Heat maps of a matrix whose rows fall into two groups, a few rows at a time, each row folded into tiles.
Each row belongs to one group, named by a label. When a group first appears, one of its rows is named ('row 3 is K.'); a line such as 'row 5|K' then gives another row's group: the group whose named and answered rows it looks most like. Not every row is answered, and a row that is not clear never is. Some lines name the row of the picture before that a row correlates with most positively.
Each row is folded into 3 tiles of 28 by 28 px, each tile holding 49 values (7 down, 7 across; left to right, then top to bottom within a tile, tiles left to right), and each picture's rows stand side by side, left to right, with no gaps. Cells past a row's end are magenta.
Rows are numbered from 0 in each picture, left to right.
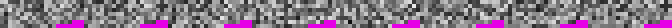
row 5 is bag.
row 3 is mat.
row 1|mat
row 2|mat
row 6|mat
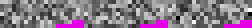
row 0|bag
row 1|bag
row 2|bag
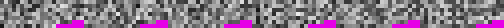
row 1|bag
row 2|mat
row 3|mat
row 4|mat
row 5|mat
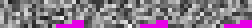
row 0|mat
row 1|mat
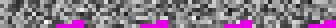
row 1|mat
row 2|mat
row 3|bag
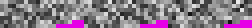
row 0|bag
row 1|bag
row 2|mat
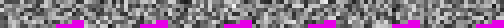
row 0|mat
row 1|bag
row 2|bag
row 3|mat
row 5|mat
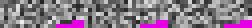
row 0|mat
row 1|mat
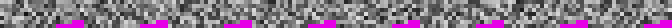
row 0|bag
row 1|bag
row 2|bag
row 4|mat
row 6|bag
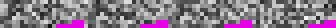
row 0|bag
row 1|bag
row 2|bag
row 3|mat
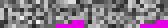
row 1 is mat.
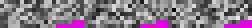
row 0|mat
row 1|bag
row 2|mat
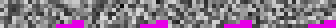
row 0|bag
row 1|bag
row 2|bag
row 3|mat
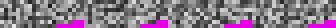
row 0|mat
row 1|mat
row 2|bag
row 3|mat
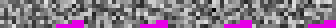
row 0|mat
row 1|bag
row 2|mat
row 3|bag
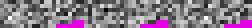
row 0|mat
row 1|mat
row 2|mat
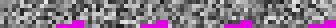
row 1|mat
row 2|bag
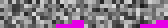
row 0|bag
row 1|bag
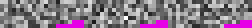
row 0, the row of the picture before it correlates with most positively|1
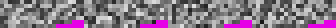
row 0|mat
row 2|mat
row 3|bag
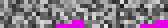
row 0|bag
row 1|mat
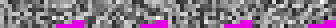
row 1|bag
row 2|mat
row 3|mat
